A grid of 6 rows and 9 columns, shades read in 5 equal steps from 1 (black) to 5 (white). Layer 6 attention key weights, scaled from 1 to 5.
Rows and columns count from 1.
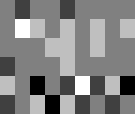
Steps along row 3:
same same up same down up down same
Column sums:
17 19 18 17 20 19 19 18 17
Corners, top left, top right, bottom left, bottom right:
3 3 2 3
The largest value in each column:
4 5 4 4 4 5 4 4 4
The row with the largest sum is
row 2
